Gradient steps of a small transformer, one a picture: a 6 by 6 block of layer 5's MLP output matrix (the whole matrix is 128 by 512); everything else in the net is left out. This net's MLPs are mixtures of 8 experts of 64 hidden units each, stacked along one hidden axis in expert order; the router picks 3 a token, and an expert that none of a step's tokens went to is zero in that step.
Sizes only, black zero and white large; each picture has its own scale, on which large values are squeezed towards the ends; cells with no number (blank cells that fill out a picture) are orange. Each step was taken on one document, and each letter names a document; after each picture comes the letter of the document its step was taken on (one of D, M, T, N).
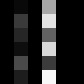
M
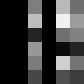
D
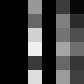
D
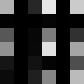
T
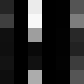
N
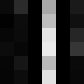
M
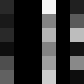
T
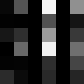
M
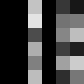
D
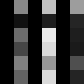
M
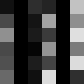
T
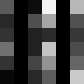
T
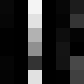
N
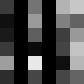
N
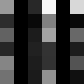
T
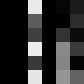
D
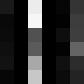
N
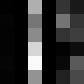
D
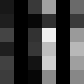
T
